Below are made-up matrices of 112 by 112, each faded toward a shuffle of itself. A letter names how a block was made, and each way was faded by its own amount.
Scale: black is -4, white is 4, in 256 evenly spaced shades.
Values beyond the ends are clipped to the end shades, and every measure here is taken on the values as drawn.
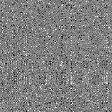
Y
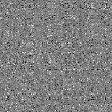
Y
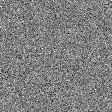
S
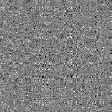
Y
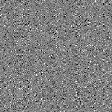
Y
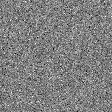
S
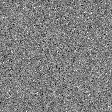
S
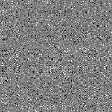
Y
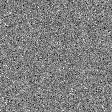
S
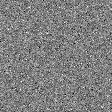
S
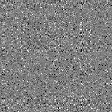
Y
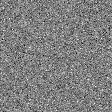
S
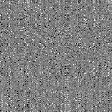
Y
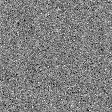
S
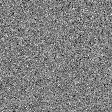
S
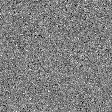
S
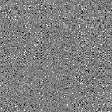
Y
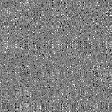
Y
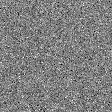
S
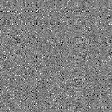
Y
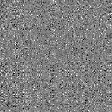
Y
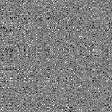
Y
